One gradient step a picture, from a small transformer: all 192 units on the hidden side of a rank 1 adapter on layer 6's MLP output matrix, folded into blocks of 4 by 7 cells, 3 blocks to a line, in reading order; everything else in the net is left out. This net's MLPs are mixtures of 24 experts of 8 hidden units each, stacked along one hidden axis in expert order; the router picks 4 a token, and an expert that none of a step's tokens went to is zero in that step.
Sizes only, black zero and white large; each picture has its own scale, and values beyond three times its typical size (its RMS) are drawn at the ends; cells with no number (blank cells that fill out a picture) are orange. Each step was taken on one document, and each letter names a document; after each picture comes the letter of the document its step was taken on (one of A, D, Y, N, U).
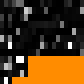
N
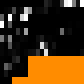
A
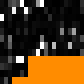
N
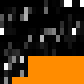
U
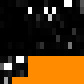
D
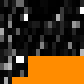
N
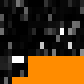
U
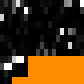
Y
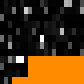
N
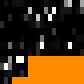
D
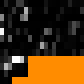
U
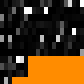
Y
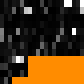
Y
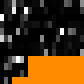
N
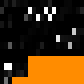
D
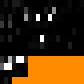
D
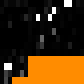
D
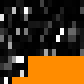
N
